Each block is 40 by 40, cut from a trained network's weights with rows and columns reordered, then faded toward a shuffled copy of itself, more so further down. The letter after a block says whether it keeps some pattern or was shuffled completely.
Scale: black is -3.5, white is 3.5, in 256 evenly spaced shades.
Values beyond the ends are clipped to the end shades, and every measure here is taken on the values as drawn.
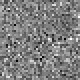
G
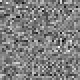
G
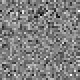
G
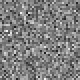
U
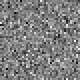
U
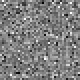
U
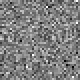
G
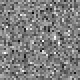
U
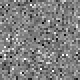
U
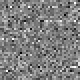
G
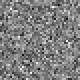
U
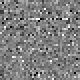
G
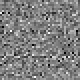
G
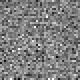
G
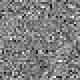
G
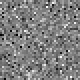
U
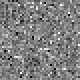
U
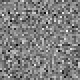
G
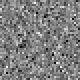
U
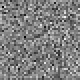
G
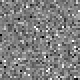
U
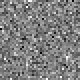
U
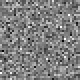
U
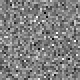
U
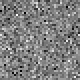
U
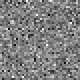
G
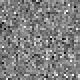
G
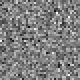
G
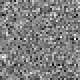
G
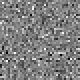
G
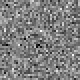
G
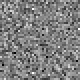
U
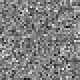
U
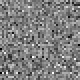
G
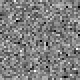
U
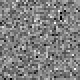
U
